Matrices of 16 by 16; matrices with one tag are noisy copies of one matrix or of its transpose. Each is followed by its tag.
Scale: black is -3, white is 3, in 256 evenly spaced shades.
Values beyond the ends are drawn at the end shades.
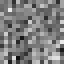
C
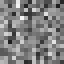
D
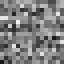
D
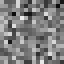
D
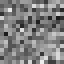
C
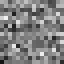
D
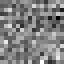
C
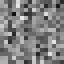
D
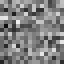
D
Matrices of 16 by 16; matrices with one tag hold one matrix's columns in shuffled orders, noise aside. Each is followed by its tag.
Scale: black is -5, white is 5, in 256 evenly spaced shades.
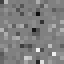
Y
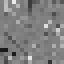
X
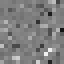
Y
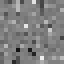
X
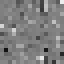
X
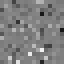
Y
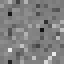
Y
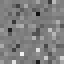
Y
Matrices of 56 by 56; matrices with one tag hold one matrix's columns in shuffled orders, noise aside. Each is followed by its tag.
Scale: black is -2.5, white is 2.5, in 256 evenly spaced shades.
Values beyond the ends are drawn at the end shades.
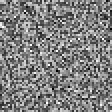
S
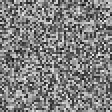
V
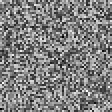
V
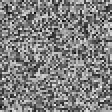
S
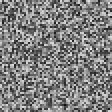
V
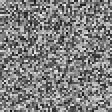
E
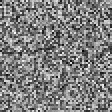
V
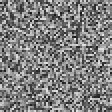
S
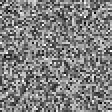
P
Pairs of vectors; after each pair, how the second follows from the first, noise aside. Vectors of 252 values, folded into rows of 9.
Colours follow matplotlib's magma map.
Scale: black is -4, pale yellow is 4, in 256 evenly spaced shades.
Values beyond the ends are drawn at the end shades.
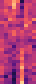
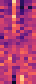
reversed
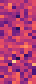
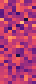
reversed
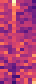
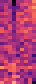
negated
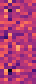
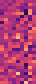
reversed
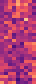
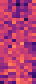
negated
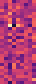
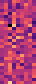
negated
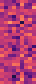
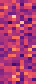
negated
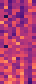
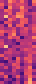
negated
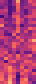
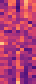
reversed
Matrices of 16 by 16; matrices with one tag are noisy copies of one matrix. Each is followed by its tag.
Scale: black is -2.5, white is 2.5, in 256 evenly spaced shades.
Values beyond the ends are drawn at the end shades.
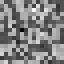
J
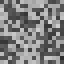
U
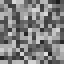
J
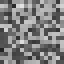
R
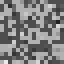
J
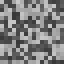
J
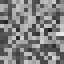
R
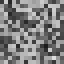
U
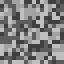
J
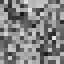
U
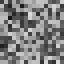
U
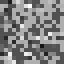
R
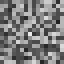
R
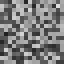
R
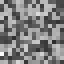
J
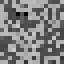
U
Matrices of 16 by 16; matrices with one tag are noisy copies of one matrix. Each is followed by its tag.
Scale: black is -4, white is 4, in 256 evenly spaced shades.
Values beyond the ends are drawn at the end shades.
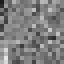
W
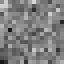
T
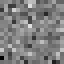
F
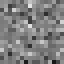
F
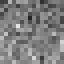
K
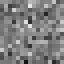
F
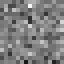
F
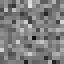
F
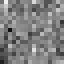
T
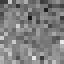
K
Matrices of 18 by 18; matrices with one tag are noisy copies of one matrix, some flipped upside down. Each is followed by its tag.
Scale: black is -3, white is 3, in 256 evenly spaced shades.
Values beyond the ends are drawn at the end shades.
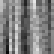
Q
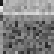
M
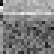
M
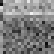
M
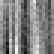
Q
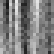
Q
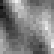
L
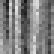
Q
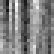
Q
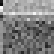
M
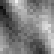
L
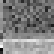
M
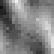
L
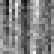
Q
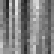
Q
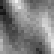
L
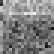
M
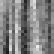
Q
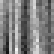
Q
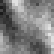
L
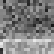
M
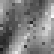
L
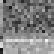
M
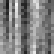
Q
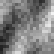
L
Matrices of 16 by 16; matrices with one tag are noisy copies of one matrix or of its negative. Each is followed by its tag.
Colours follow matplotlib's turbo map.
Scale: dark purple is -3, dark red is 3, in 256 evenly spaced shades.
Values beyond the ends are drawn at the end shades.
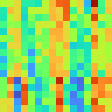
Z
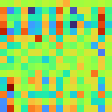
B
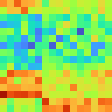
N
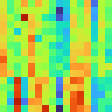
Z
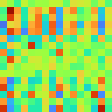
B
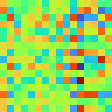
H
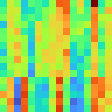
Z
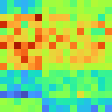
N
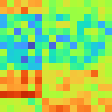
N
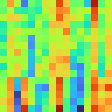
Z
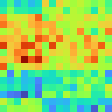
N
